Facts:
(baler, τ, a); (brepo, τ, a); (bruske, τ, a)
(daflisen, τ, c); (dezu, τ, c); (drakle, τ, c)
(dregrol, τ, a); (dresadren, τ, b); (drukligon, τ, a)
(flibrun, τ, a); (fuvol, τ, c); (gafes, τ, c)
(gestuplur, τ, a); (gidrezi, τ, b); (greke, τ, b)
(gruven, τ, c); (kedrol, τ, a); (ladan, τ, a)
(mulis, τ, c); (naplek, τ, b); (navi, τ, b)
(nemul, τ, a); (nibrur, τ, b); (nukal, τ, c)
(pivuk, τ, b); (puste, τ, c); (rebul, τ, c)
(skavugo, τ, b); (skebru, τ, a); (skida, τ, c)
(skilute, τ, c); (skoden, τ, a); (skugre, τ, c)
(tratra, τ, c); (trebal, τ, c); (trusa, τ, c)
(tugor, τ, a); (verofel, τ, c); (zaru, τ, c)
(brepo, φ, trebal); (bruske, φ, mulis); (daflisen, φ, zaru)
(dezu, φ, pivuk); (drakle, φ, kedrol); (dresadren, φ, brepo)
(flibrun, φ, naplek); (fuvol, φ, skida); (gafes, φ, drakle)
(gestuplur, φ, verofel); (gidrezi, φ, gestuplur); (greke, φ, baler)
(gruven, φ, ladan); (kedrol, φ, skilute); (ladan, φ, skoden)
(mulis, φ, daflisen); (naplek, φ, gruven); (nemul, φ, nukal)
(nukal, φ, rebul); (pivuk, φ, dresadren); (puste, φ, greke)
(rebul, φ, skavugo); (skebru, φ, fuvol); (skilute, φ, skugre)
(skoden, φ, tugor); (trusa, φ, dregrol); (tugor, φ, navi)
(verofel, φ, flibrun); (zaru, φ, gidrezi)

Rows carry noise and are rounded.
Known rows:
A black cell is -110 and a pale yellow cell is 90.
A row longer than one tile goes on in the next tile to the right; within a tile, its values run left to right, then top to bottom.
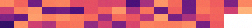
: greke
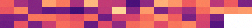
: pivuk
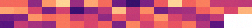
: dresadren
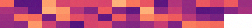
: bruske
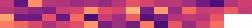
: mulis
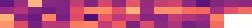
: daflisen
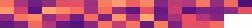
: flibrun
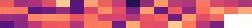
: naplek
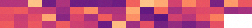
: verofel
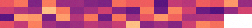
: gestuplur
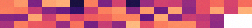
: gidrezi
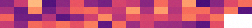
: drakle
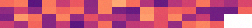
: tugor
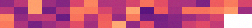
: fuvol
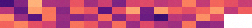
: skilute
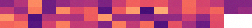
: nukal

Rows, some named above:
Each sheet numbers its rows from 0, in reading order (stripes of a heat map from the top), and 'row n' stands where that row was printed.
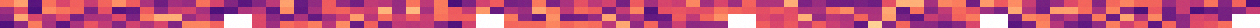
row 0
skoden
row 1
drakle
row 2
skugre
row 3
verofel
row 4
flibrun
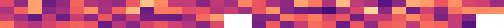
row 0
puste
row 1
pivuk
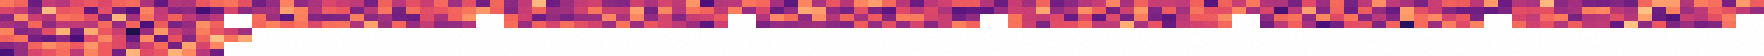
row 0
dregrol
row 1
skugre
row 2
gafes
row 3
nemul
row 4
skida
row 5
kedrol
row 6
verofel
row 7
naplek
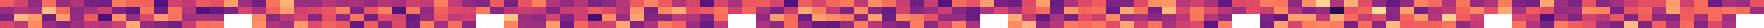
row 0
gestuplur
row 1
trebal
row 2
zaru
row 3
skebru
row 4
rebul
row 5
skavugo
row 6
dezu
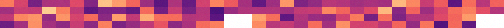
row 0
baler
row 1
gruven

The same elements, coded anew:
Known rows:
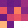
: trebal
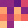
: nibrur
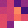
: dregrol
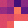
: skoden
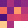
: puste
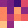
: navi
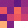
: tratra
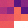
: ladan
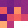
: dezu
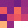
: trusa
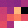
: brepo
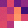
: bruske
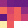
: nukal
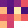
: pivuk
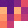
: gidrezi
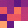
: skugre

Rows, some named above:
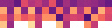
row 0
nibrur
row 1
naplek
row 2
puste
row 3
drakle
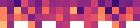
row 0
navi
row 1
verofel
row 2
gestuplur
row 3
bruske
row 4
zaru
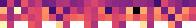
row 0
greke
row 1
nemul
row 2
gruven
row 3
flibrun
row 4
brepo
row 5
skavugo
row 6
skilute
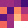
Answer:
fuvol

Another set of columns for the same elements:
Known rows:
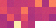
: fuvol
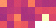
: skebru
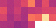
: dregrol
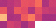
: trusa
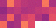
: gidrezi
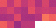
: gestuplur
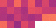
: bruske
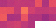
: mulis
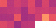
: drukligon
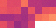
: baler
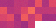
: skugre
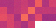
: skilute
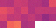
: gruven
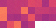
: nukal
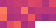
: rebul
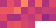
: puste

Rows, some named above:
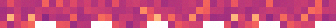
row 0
navi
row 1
flibrun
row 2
kedrol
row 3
gafes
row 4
navi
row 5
gafes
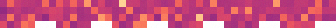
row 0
nibrur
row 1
nemul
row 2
greke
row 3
skavugo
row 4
trebal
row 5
gafes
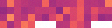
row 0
naplek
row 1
dezu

